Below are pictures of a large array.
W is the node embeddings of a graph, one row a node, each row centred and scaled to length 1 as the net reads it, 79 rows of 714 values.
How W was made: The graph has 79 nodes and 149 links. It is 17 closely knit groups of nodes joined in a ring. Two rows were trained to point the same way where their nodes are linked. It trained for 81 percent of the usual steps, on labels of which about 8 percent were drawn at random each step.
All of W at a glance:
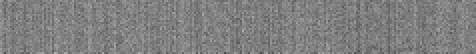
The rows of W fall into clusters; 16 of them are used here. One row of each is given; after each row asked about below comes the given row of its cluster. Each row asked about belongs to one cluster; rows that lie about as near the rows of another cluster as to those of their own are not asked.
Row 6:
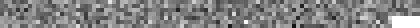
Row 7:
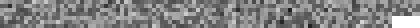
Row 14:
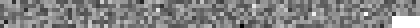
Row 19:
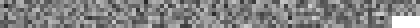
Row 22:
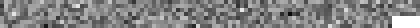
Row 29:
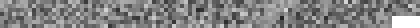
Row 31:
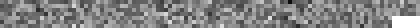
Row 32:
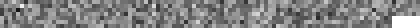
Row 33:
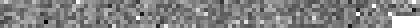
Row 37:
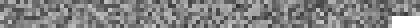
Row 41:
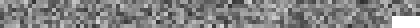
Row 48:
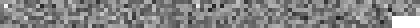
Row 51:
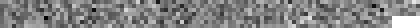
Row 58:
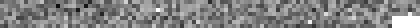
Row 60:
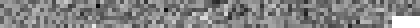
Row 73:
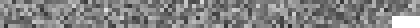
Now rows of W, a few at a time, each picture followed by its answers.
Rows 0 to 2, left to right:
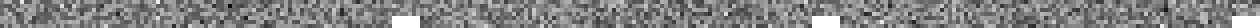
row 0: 6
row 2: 48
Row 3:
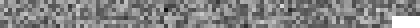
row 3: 60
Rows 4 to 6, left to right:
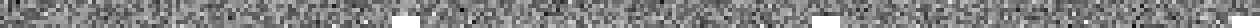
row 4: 58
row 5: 31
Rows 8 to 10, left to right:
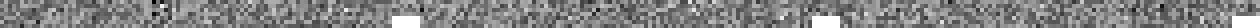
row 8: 58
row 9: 22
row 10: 33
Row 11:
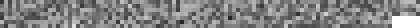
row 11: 58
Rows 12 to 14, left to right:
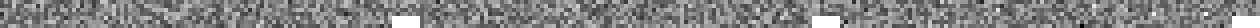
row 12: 7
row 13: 51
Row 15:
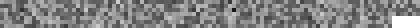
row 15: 7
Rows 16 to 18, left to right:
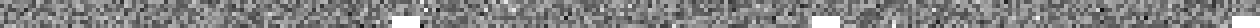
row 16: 19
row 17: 60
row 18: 58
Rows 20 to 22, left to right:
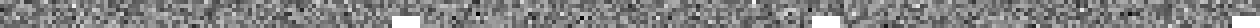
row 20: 31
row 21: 22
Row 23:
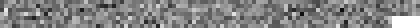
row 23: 37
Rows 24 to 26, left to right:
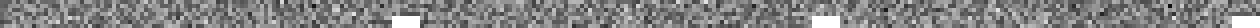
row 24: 51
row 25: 19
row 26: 31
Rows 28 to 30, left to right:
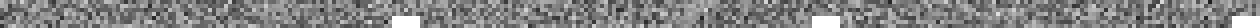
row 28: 41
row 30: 32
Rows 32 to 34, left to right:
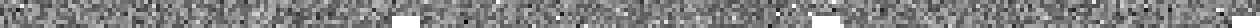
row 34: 32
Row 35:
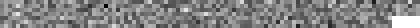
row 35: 48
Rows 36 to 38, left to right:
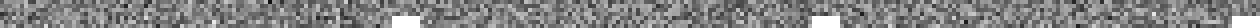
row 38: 37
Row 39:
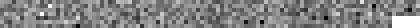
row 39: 33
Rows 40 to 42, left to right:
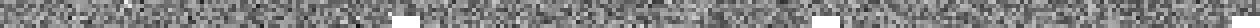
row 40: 19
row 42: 60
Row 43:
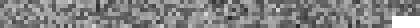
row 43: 60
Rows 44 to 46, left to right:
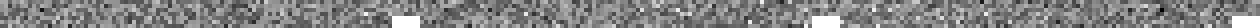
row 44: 41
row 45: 58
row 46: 73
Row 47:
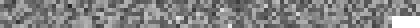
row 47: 31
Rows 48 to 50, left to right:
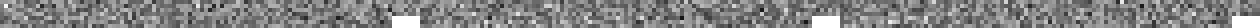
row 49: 29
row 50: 51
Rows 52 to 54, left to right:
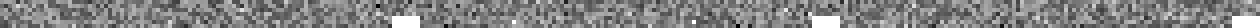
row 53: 7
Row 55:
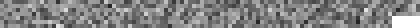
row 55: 73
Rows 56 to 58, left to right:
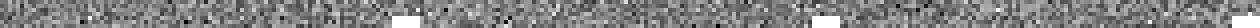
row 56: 14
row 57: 22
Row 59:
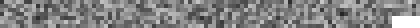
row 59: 6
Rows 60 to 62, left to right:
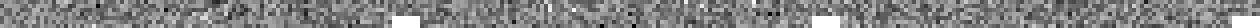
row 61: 7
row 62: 6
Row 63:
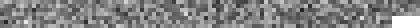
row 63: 29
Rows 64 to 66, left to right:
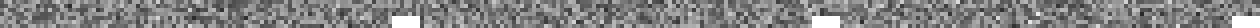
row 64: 6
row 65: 51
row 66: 41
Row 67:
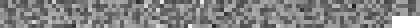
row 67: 14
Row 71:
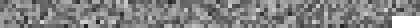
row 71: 32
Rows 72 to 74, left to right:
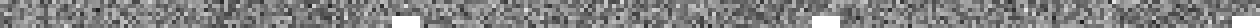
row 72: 33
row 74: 29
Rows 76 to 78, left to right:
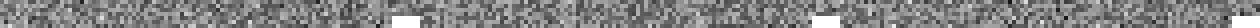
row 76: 22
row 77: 33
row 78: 37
